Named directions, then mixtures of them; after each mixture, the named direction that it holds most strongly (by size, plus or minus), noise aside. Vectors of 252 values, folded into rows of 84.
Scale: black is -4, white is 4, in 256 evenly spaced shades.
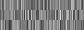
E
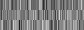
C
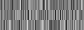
E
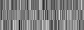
C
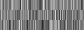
C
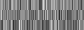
C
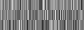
C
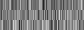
C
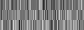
C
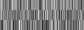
C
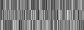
C
